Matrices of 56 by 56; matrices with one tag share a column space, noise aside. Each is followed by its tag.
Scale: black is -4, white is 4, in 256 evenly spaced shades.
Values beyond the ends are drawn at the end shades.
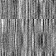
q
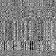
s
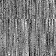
q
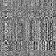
s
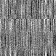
q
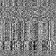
s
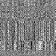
s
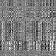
s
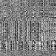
s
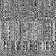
s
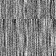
q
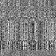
s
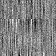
q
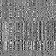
s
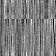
q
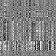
s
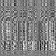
s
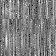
q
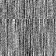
q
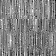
q
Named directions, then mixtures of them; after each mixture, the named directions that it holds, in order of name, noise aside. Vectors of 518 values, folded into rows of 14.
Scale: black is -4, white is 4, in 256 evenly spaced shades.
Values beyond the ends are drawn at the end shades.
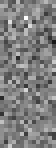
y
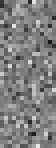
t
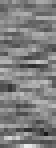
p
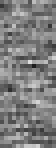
p, t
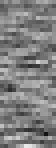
p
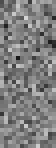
t, y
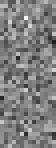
y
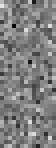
t, y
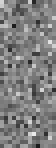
t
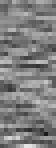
p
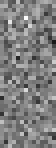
y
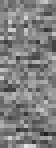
p, y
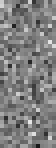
t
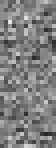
p, y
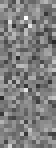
y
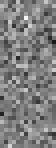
y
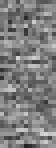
p, y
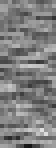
p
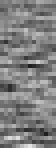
p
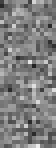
p, t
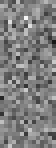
y
